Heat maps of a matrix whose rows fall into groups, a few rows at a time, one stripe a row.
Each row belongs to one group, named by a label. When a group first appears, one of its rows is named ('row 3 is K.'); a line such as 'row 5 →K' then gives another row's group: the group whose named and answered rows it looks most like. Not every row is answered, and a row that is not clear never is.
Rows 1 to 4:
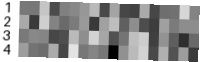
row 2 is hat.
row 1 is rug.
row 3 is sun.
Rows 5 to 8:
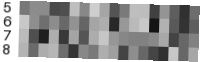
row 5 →sun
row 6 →sun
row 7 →sun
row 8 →hat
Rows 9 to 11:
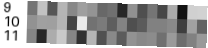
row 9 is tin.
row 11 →hat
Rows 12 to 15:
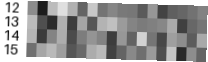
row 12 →hat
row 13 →sun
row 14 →hat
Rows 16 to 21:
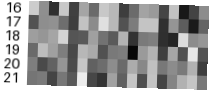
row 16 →sun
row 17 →sun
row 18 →hat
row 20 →sun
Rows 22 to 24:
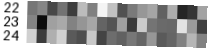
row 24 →hat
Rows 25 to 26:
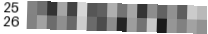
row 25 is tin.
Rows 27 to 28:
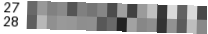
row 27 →rug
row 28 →tin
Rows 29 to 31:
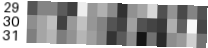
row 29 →sun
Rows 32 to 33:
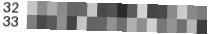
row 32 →hat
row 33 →sun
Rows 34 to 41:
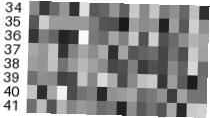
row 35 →tin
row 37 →rug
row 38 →rug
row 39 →sun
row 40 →hat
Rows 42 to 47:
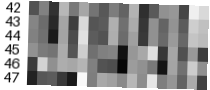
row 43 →tin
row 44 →tin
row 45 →sun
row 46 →tin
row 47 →sun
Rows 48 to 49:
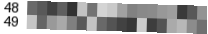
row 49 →hat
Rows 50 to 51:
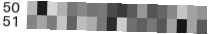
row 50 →hat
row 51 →rug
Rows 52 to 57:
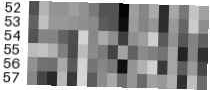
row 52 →tin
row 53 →tin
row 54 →sun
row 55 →rug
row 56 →sun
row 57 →sun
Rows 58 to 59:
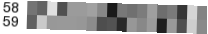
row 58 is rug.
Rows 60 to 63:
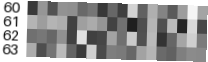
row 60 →tin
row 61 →rug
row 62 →tin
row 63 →hat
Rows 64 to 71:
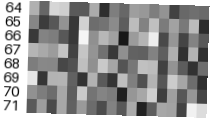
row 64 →hat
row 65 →sun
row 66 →sun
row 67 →rug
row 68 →sun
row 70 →sun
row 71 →tin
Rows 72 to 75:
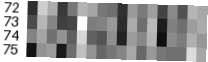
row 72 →tin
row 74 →tin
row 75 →tin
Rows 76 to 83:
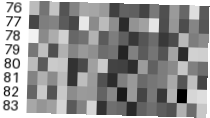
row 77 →sun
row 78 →hat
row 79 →tin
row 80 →hat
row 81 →rug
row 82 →tin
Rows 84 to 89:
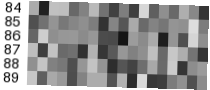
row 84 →hat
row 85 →tin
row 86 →tin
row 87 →hat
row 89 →hat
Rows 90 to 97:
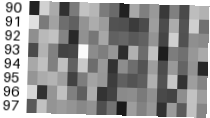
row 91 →rug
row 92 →rug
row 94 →rug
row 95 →rug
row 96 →hat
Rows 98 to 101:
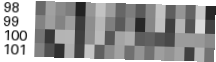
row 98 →rug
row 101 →sun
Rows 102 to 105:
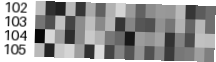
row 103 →rug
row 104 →tin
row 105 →hat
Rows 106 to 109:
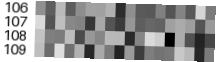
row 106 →rug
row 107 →hat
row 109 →hat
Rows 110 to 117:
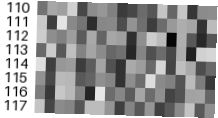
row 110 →rug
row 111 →hat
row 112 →sun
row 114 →hat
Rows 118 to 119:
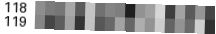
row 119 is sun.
